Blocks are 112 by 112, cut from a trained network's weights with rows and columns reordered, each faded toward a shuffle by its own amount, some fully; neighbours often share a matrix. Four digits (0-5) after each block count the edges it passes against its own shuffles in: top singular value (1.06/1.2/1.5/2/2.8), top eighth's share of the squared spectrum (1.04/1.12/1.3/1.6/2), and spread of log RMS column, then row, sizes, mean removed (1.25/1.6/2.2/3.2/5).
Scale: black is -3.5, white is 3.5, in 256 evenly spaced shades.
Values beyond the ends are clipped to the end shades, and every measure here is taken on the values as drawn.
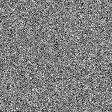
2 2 0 1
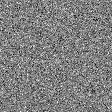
0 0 0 0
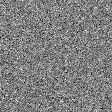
0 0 0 0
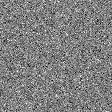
0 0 0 0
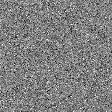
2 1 1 0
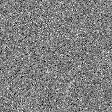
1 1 0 0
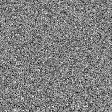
2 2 0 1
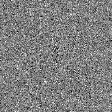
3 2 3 0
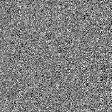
3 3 3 0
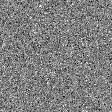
1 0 0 0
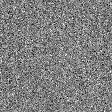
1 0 0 0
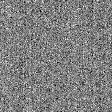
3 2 0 2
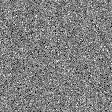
0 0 0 0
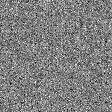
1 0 0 0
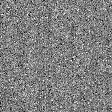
1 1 0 0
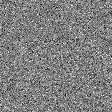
0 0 0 0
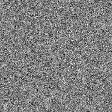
2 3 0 1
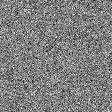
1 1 0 0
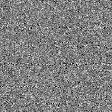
2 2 0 3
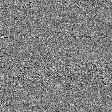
1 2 0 2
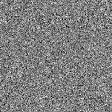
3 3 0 2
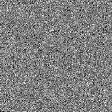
3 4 2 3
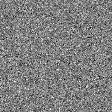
1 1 0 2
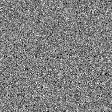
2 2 0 2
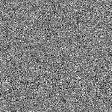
2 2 0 3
